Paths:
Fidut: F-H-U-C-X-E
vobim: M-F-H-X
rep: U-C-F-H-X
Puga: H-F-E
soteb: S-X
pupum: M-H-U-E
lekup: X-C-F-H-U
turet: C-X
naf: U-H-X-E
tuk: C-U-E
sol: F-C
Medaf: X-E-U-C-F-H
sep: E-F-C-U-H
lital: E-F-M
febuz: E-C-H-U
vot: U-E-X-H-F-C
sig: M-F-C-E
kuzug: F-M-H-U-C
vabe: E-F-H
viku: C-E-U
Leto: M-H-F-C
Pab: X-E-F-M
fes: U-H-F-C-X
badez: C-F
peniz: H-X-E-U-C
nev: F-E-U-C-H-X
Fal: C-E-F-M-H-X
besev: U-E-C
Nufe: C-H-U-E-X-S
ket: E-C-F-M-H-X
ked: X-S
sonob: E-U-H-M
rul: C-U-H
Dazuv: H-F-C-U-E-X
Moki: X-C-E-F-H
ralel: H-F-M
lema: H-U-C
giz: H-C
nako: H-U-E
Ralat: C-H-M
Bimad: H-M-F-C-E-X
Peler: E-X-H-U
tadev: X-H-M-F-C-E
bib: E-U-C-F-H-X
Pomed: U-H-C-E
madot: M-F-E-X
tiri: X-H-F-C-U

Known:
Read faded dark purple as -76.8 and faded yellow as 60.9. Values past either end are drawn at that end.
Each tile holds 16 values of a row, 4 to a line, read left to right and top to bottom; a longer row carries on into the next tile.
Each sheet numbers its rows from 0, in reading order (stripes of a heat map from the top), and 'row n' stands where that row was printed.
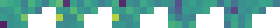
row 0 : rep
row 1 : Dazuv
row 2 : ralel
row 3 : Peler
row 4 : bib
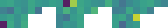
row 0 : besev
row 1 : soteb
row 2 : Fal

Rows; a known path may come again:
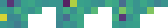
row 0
Bimad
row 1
soteb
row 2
tiri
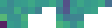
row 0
Pomed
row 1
Peler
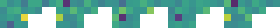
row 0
badez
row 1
ralel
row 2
tadev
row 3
Medaf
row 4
Dazuv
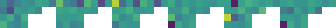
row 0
ket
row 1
kuzug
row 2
Fidut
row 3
naf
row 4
peniz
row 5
besev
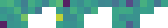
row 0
rep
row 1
Puga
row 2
vobim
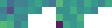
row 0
lital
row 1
fes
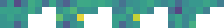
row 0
sig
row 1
Ralat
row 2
Fal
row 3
bib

